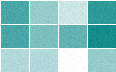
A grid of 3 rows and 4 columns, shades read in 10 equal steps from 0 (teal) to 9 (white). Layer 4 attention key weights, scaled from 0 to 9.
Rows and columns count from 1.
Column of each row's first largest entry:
3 2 3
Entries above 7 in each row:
0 0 1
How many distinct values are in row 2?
4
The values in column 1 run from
2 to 6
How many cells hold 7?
1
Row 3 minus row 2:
4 2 6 5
